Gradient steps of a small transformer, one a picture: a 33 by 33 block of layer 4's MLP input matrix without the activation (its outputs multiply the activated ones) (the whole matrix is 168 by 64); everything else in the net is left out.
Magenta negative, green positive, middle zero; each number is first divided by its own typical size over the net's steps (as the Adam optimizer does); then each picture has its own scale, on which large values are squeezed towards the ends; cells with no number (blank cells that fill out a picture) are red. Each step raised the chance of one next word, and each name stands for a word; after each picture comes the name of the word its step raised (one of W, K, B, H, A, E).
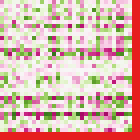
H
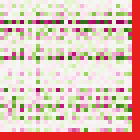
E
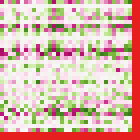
H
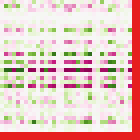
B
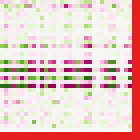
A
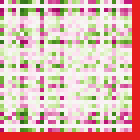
H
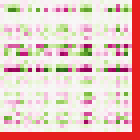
B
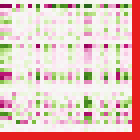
E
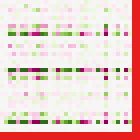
B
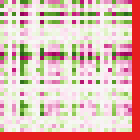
E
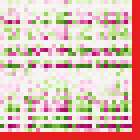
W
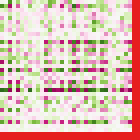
A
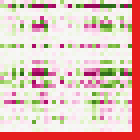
A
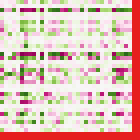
B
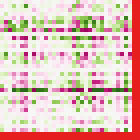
A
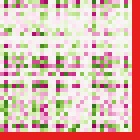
W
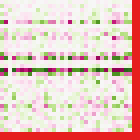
E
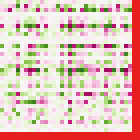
B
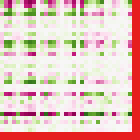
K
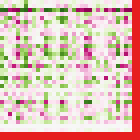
H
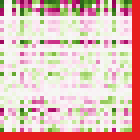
K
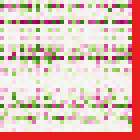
E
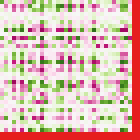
A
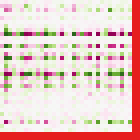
B
